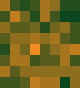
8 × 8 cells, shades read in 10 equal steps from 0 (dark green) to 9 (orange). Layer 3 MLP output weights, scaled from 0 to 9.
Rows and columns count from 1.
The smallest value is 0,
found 3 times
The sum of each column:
28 34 31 36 35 36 26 24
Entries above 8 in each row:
0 0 0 0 1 0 0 0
